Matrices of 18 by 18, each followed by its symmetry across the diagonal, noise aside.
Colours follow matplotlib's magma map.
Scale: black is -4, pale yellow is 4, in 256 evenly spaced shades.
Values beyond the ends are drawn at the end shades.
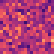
neither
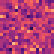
neither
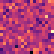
antisymmetric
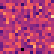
neither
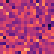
antisymmetric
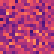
neither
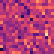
neither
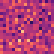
antisymmetric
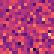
antisymmetric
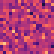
antisymmetric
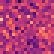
antisymmetric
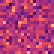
neither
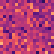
antisymmetric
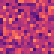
antisymmetric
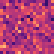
antisymmetric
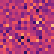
antisymmetric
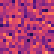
neither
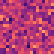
neither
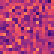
neither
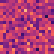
neither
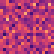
antisymmetric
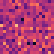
neither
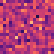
antisymmetric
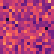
neither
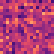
antisymmetric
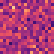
neither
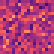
antisymmetric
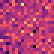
neither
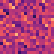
antisymmetric
